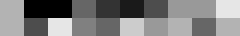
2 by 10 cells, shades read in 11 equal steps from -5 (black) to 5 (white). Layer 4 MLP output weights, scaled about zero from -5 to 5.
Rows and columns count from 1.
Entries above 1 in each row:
2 5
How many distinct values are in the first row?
8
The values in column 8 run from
1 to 2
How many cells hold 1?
3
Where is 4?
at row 1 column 10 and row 2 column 3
